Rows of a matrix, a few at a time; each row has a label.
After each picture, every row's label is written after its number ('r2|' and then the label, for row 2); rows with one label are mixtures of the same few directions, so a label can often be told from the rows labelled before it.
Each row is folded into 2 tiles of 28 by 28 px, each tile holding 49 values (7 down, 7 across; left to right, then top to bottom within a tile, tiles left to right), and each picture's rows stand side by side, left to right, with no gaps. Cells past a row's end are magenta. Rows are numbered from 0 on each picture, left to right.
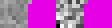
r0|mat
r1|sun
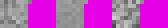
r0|mat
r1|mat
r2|sun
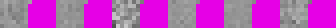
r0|mat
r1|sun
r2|sun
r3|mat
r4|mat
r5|mat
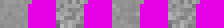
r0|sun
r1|sun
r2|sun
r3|sun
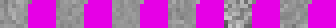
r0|mat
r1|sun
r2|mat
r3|mat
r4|sun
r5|sun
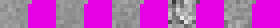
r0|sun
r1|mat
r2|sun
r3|mat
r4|sun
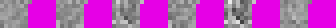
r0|sun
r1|sun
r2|mat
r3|sun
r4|mat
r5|mat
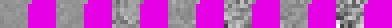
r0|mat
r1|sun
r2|mat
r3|mat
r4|sun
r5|sun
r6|sun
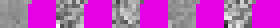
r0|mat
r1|sun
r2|mat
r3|sun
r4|sun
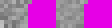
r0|sun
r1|sun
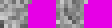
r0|sun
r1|mat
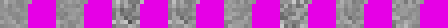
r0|mat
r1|sun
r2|mat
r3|mat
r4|sun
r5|sun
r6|mat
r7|sun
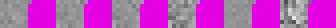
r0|mat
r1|sun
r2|sun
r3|sun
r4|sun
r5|mat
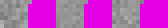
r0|sun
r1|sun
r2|mat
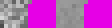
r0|sun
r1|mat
